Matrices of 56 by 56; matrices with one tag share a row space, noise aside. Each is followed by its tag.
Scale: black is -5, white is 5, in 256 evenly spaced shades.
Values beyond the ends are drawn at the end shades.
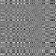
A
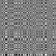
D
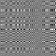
A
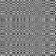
A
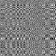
A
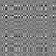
D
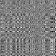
A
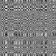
D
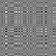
D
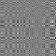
A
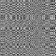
A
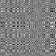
A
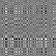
D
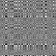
D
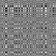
D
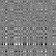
D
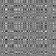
D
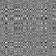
D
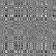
D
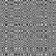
D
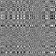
A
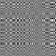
A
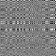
A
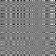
A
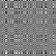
D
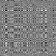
D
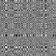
D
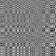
A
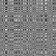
D
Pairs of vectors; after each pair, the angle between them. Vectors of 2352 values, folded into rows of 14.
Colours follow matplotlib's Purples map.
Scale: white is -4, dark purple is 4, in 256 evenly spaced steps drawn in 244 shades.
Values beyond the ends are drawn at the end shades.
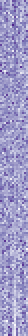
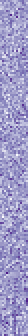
partly opposed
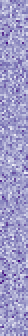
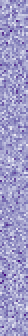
nearly parallel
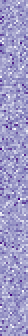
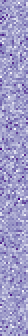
nearly parallel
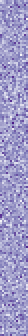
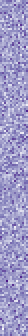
partly aligned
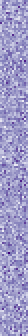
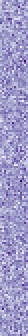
nearly parallel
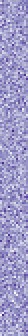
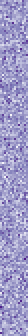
orthogonal
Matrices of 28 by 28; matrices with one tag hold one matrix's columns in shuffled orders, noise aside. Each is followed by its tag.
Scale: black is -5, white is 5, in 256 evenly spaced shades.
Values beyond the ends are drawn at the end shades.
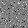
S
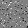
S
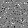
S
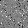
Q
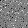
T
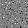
S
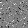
S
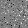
Q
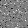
T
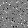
S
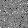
T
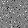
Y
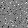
S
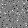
T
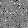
T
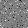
T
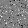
Q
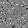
S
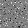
S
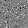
Y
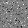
S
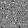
S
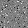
Y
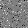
T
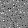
T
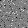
T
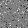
T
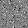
Y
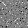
S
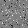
Q
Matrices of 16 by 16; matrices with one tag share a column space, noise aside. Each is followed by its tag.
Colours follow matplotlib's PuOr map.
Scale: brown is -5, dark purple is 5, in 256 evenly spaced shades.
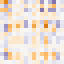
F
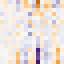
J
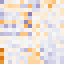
J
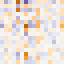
F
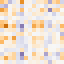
F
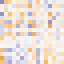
J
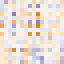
J
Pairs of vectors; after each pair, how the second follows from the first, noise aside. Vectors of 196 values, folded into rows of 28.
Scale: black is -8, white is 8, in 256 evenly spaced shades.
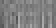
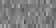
shuffled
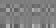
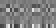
scaled up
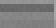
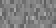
shuffled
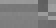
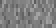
shuffled
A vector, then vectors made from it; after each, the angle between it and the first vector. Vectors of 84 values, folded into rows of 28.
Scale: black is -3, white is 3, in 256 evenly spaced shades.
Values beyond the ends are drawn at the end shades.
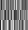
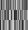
nearly parallel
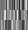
orthogonal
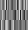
partly aligned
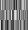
nearly opposite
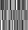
partly aligned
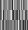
orthogonal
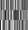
nearly parallel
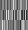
orthogonal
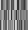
partly aligned
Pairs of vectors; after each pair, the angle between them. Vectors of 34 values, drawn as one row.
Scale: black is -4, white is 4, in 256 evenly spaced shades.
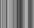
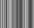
nearly parallel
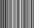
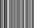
orthogonal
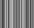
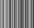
orthogonal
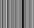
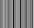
orthogonal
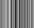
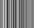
partly aligned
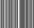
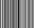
nearly opposite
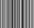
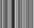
orthogonal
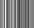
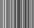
nearly parallel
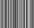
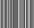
nearly parallel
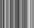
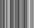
nearly parallel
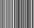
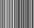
nearly parallel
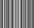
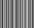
partly aligned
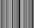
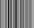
partly opposed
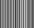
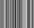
partly aligned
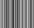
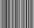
partly aligned
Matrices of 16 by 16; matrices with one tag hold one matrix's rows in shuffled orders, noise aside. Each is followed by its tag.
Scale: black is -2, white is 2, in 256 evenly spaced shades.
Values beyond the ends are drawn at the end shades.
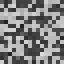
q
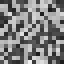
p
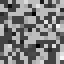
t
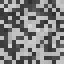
t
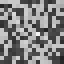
p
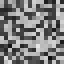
t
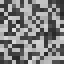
p
